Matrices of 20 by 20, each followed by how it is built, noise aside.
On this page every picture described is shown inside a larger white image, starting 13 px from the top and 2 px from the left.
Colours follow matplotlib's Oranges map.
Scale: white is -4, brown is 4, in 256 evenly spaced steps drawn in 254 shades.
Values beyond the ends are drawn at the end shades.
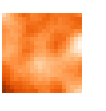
smooth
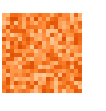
noise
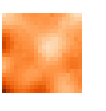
smooth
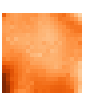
smooth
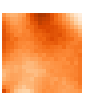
smooth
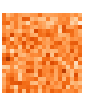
noise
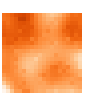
smooth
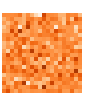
noise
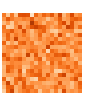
noise
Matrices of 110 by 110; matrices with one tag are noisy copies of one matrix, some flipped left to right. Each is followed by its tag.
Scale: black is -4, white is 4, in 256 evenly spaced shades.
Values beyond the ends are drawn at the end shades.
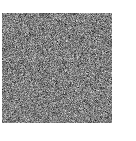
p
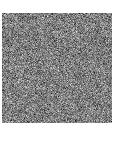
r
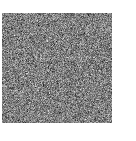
p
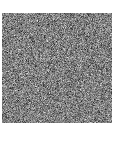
p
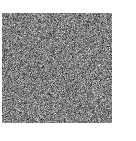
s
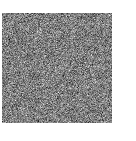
r
